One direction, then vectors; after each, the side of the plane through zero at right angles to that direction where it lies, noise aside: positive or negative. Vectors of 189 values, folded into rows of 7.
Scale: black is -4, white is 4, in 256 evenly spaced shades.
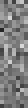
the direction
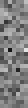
positive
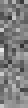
negative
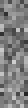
negative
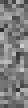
positive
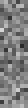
negative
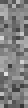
positive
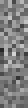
positive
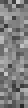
positive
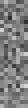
negative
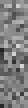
positive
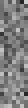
negative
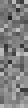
negative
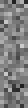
positive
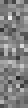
positive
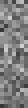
positive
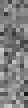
negative
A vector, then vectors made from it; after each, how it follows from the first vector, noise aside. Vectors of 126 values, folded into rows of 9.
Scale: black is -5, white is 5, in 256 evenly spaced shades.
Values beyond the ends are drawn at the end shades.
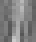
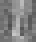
wrapped around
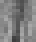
negated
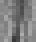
negated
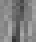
negated
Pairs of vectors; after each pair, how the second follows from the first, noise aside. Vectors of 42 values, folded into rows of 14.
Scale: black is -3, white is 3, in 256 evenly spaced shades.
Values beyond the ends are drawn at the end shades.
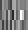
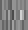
shrunk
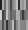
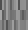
shrunk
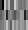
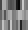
shuffled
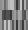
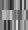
negated
